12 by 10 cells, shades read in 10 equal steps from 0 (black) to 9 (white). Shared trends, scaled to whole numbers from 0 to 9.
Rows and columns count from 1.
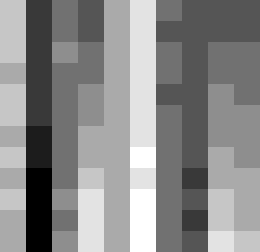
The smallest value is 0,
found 4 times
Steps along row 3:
down up down up up down down up same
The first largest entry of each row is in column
6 6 6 6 6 6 6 6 6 6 6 6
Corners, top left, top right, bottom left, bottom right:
7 3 6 7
